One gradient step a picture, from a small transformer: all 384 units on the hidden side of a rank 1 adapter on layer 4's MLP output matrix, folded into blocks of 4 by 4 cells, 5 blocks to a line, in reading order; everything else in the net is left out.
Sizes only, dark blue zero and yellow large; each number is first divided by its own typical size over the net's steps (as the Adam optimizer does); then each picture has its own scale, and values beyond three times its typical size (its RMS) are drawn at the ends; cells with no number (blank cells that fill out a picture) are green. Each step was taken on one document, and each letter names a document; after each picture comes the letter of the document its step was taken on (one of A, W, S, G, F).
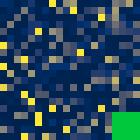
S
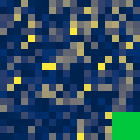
S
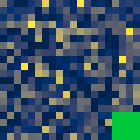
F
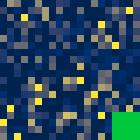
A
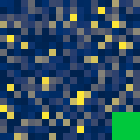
F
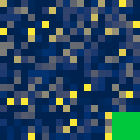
S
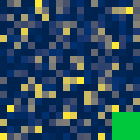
A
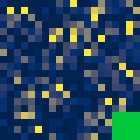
S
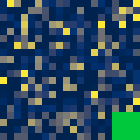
A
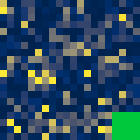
F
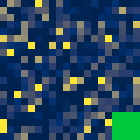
A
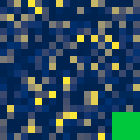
A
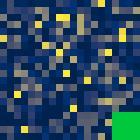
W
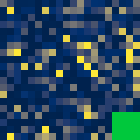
F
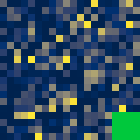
S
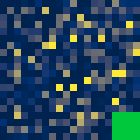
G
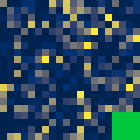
F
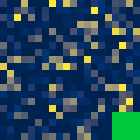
S
